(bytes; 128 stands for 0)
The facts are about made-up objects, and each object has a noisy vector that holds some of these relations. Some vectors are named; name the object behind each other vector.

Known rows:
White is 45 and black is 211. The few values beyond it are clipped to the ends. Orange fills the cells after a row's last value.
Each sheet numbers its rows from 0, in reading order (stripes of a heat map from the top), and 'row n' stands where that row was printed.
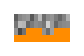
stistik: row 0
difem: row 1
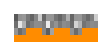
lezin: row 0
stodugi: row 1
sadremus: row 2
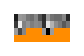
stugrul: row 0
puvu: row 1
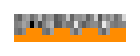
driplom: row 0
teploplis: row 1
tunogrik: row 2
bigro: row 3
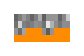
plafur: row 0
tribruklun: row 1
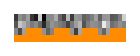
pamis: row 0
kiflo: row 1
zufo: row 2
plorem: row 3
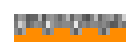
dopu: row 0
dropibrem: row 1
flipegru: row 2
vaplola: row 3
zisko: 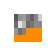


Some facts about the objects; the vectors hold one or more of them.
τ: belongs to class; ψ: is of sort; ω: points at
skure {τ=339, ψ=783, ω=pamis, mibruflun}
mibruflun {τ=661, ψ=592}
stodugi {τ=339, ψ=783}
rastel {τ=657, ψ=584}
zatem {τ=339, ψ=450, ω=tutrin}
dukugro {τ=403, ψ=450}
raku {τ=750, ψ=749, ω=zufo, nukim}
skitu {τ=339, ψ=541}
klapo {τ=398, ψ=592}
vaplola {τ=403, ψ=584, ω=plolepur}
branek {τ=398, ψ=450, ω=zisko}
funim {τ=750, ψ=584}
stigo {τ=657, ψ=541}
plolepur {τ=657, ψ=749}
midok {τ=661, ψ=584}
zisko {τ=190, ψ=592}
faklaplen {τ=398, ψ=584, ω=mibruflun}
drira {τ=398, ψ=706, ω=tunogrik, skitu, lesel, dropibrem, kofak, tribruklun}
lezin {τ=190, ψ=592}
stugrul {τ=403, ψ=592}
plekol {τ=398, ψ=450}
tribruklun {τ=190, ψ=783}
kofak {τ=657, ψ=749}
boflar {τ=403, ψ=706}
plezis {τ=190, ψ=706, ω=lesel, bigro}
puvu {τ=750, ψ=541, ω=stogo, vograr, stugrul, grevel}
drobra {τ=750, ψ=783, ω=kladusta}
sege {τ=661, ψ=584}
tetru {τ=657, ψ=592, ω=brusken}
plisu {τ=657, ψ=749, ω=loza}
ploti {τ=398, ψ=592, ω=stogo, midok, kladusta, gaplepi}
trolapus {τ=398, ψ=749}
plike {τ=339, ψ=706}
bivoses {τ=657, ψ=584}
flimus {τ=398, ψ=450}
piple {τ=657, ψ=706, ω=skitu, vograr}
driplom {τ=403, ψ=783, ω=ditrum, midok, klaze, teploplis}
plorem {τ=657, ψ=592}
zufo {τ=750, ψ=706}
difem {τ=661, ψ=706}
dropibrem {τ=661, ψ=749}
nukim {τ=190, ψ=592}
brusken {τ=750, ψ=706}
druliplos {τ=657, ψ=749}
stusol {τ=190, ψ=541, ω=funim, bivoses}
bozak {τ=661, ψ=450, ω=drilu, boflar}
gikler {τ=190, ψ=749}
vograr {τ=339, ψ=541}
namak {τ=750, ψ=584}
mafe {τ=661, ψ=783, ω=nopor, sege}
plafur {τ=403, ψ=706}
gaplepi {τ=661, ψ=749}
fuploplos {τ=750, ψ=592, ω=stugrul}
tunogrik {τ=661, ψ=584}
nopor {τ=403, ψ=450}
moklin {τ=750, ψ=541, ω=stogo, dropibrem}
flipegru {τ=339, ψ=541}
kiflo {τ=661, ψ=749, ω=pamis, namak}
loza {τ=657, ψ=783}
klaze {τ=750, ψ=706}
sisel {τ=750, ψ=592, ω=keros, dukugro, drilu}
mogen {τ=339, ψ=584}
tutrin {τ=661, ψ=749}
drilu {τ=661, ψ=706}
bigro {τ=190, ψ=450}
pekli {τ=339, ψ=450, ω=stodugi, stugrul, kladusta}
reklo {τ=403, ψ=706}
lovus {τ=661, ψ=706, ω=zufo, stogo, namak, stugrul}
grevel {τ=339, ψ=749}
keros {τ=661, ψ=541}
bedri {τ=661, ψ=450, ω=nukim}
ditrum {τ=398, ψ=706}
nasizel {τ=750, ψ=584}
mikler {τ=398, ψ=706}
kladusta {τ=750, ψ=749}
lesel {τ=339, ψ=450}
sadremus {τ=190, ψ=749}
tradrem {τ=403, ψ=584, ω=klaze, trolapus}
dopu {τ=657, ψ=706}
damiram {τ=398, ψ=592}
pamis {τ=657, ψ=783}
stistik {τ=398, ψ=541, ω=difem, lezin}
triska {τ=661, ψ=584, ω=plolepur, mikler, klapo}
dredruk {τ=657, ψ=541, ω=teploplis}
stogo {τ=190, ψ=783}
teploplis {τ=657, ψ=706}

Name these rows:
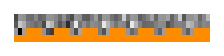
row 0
moklin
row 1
ploti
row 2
vograr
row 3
loza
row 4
kladusta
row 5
triska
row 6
mafe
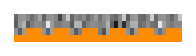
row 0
plezis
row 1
keros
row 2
drira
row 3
dredruk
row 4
sisel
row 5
gaplepi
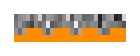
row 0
tradrem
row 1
mogen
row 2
grevel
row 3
mibruflun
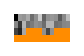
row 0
bedri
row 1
stusol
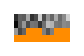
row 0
faklaplen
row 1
branek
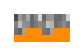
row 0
bozak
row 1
plolepur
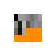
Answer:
raku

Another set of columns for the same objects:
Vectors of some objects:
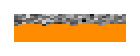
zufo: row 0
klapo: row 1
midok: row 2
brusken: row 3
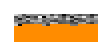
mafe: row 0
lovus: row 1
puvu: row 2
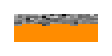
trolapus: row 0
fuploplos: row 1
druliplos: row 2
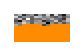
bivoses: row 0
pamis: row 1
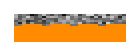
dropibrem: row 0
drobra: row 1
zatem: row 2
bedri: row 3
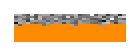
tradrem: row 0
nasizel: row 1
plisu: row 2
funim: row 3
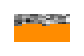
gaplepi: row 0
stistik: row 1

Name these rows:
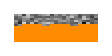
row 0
nukim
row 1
plike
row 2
bigro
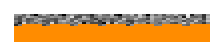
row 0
stugrul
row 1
stodugi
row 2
lesel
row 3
stogo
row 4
namak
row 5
stigo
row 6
skure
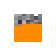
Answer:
tutrin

